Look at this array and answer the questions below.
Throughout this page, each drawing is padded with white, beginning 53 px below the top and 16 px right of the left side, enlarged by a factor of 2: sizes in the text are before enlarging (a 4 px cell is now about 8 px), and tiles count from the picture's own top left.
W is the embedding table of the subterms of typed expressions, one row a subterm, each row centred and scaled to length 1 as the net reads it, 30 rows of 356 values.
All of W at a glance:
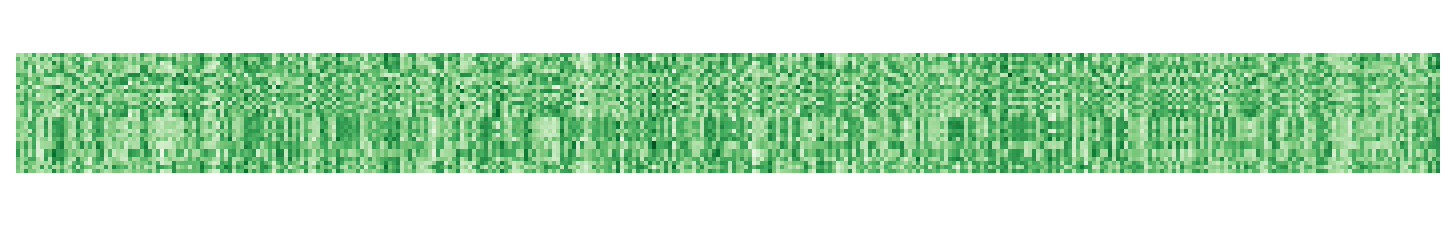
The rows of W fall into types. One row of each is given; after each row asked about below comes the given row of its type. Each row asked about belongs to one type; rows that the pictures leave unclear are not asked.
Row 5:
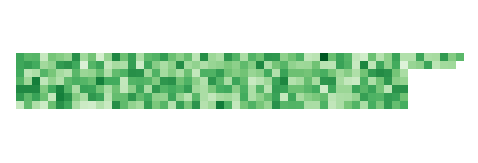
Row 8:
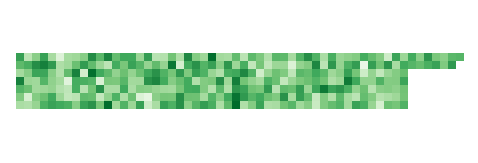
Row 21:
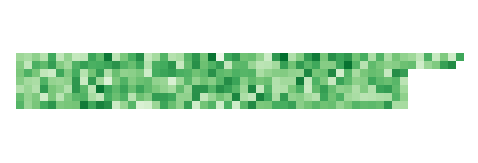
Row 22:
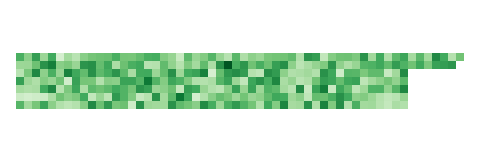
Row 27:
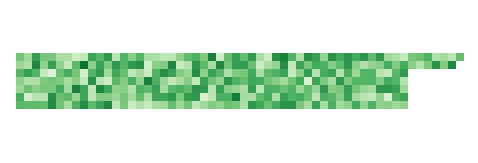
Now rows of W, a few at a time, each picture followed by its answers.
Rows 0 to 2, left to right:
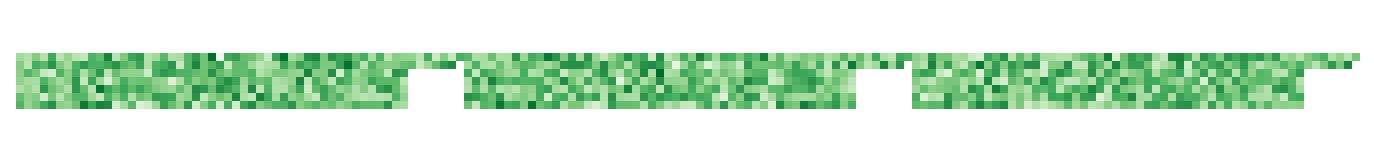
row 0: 21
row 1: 8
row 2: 27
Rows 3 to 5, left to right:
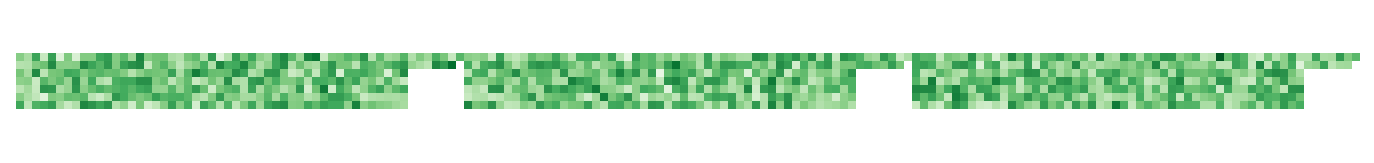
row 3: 22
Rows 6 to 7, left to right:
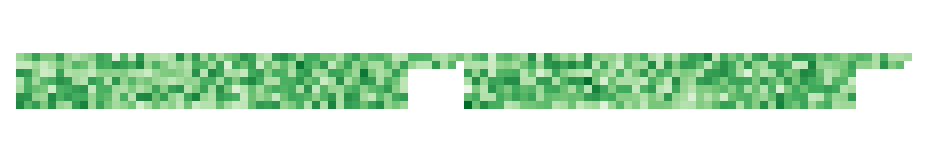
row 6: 27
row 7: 27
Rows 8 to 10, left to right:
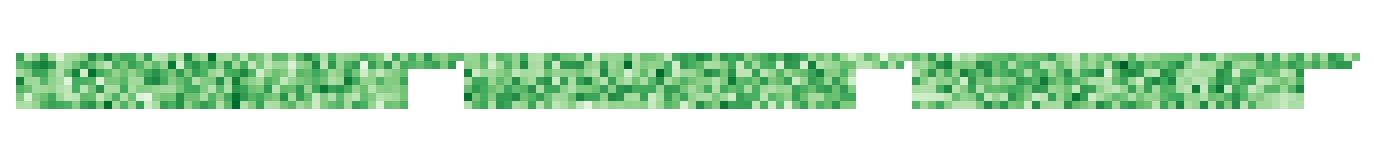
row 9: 27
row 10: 22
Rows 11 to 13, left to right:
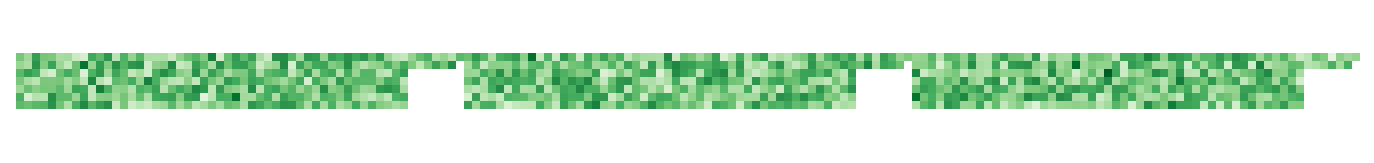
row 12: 22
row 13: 27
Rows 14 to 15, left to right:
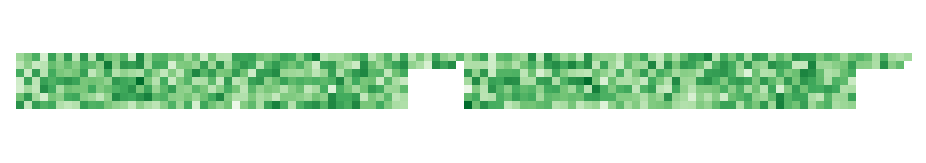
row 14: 22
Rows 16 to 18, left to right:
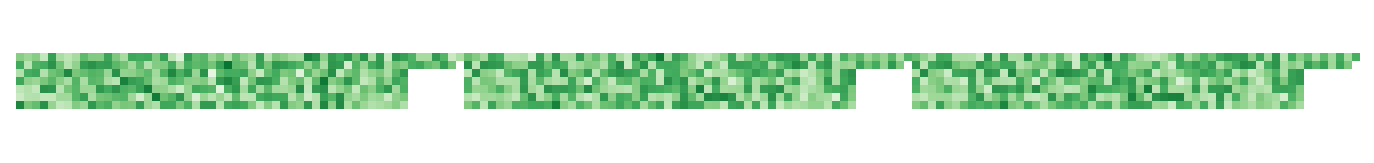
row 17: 21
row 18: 21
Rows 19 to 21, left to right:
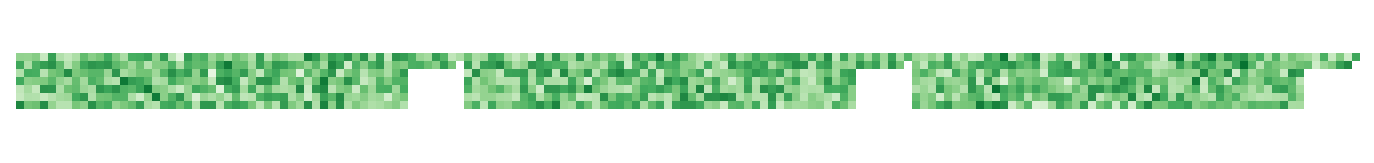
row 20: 21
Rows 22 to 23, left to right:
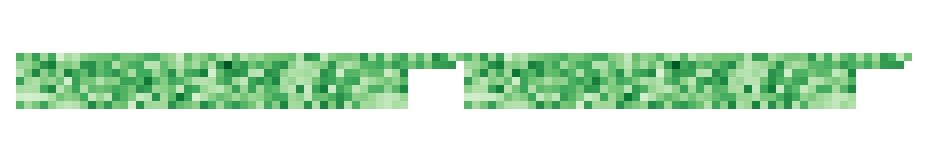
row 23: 22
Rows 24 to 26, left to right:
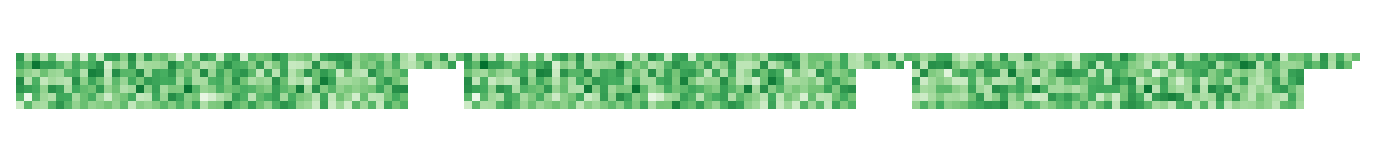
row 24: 5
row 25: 5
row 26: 21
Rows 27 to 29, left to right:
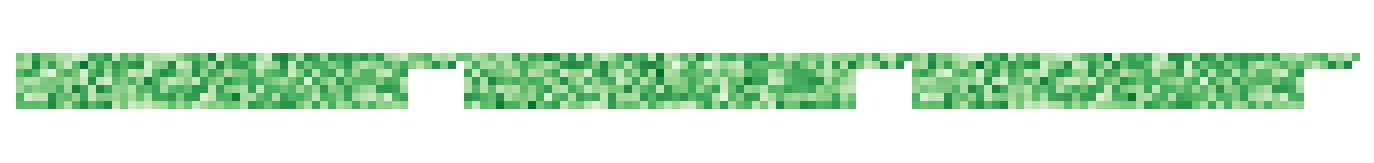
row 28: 8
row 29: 27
